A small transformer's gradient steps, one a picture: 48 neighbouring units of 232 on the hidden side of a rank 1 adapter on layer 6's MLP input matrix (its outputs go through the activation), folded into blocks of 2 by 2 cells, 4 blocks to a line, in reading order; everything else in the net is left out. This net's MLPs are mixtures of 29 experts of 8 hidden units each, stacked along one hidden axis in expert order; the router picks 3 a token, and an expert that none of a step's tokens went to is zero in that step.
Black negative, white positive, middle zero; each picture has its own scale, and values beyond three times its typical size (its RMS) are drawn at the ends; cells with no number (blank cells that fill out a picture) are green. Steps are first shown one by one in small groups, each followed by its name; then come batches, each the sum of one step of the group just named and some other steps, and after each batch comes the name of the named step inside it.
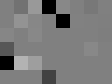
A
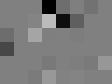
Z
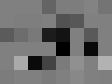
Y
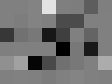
Y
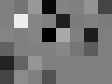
A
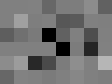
Y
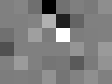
Z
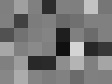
Y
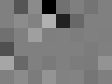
Z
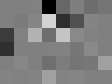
Z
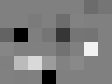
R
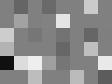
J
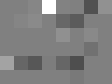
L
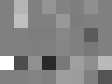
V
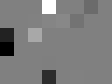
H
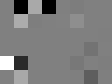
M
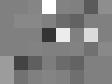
L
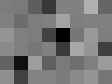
J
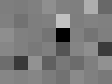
J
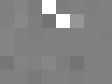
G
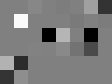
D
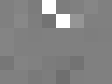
G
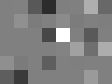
D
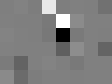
G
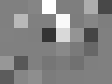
D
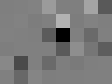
D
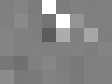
G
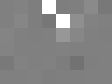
G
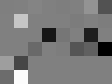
D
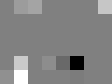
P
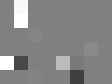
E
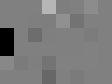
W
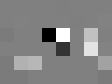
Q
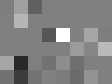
E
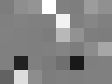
P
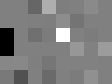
W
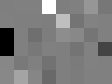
W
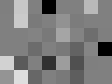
E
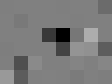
Q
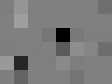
E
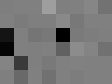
W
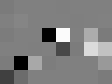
Q
